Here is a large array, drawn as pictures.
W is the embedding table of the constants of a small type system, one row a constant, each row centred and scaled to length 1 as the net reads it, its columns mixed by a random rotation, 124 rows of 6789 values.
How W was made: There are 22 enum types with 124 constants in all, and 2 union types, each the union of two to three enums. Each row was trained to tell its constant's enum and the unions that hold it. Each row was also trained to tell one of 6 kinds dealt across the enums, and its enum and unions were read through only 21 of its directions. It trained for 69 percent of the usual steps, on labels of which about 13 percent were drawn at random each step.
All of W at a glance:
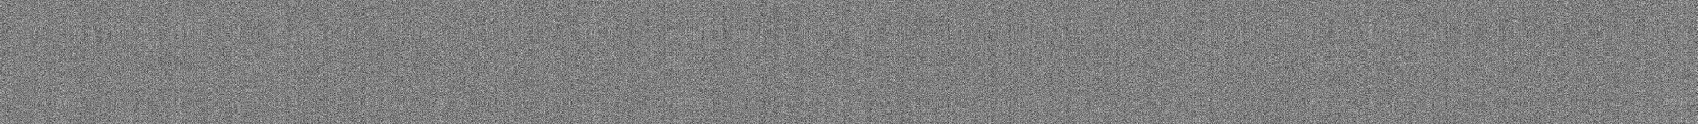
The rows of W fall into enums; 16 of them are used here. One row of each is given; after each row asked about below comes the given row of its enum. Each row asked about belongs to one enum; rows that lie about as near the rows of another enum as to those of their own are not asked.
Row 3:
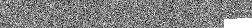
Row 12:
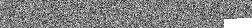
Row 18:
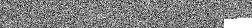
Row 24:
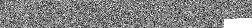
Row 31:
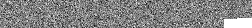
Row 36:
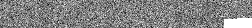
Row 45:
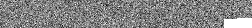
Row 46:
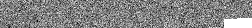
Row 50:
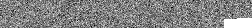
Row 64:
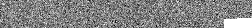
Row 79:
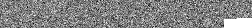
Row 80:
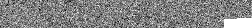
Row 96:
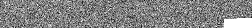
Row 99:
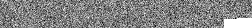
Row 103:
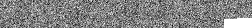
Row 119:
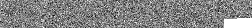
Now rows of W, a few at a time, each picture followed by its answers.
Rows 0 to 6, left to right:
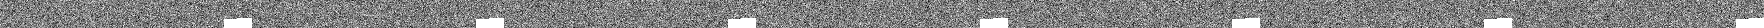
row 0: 80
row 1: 46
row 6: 99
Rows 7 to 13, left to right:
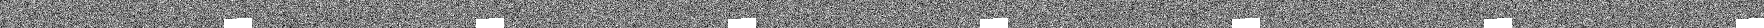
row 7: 45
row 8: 31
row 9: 18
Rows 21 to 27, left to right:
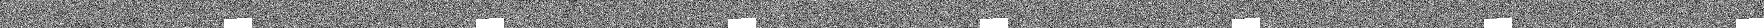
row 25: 99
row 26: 18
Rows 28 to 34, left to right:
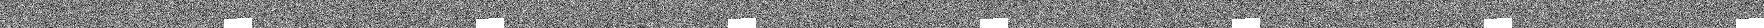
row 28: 12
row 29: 12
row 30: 31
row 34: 99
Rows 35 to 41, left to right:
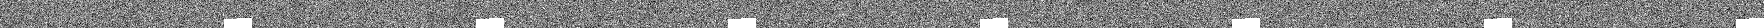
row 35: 64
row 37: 31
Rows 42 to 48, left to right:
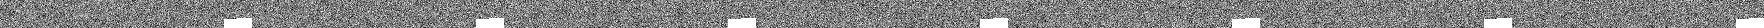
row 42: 99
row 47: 18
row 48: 45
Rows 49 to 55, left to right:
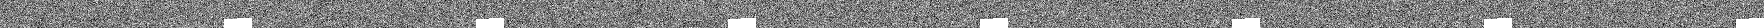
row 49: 31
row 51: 64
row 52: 79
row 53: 79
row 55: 79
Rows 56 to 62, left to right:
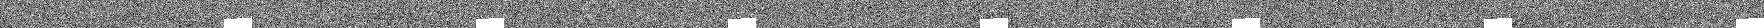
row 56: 64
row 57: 64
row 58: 99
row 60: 64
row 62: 103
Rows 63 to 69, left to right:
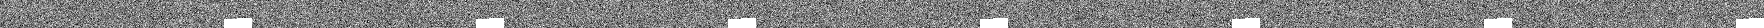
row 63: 103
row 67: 3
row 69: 103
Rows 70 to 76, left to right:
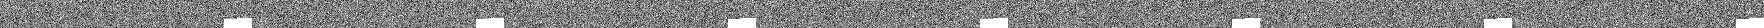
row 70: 96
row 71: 18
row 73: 3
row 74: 79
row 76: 18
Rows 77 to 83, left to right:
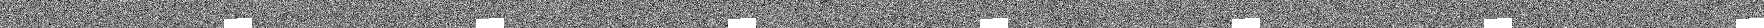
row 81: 3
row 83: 46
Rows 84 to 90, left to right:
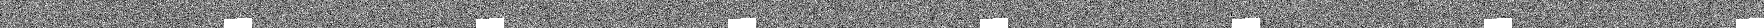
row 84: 119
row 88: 96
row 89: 103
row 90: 46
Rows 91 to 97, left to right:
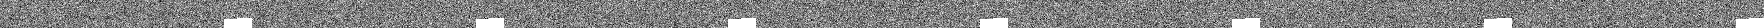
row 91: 103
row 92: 99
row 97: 31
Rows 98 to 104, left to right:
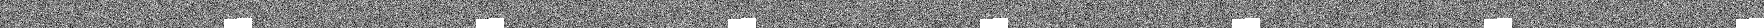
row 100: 50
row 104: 79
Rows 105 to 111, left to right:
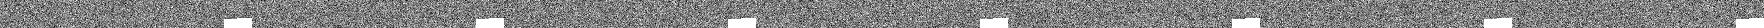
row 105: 12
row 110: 3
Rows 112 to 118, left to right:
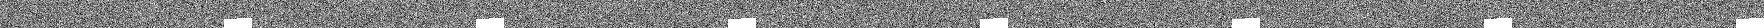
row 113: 80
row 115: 12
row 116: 31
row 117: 18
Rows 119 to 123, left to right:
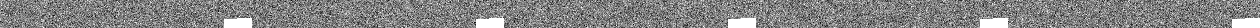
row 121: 103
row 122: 80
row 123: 119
